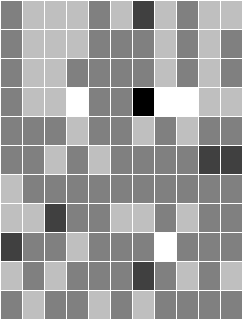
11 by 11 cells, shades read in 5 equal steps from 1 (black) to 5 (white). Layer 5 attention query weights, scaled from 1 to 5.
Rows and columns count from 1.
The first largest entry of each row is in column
2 2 2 4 4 3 1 1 8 1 2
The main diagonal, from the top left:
3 4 4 5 3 3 3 3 3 3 3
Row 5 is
3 3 3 4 3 3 4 3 4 3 3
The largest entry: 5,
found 4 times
